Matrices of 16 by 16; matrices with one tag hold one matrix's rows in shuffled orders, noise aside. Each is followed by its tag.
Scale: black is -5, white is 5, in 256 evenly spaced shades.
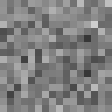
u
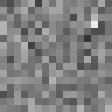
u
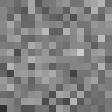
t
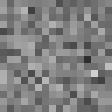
u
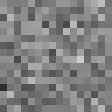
t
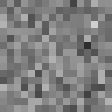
u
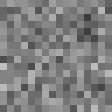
u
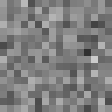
u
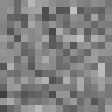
t
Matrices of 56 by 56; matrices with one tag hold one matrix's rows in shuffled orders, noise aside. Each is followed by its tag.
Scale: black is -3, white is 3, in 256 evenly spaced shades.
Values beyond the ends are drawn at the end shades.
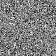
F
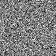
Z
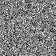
Z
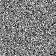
Z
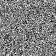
Z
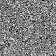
F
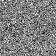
F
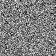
Z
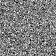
F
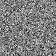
Z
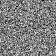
F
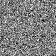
F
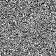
F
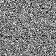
F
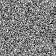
Z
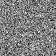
Z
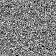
F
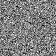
F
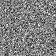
Z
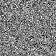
F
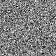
F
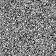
Z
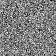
Z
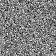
Z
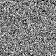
F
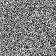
Z
